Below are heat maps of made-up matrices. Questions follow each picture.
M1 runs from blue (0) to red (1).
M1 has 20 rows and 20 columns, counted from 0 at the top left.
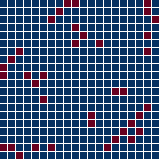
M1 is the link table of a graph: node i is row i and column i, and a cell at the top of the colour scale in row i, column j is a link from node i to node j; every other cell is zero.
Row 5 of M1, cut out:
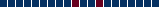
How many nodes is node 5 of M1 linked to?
2
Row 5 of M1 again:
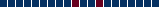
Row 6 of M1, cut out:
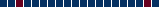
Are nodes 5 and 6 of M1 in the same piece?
yes
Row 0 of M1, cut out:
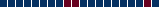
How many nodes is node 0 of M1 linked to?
3
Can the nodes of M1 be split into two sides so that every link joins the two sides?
no
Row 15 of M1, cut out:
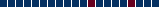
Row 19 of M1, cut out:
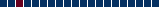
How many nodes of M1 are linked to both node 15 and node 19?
0
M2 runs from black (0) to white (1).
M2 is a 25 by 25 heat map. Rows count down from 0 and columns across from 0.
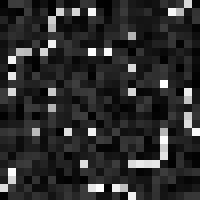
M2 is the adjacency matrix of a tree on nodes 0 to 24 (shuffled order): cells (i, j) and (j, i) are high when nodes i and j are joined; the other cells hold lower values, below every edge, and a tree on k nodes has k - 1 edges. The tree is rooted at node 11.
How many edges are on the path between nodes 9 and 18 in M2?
5
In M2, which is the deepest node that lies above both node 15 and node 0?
23
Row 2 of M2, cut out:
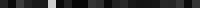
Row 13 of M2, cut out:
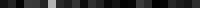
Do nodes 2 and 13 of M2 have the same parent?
yes
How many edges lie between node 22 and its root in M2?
2
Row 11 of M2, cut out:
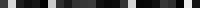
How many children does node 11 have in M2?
4
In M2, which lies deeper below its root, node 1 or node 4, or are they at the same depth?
node 4
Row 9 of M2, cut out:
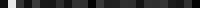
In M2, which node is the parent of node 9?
1
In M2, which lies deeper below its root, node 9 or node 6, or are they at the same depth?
node 9
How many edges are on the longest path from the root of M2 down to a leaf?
3
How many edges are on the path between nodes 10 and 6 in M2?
4
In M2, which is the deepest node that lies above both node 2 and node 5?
6
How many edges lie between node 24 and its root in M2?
2
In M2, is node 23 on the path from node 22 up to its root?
no
